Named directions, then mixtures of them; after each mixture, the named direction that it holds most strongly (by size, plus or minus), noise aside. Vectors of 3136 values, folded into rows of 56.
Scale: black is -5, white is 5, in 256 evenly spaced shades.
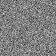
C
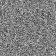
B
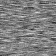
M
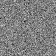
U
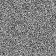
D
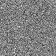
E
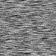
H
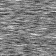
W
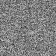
U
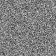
D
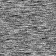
H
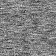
H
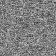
B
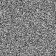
B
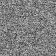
B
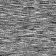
M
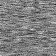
M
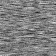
M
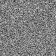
B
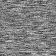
H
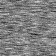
W
